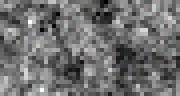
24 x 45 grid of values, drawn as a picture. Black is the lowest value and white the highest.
The values follow a bell shape. The halves do not mirror each other. No row or column stands out.
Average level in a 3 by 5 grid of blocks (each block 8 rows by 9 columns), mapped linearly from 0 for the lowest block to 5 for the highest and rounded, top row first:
32135 / 33401 / 53202
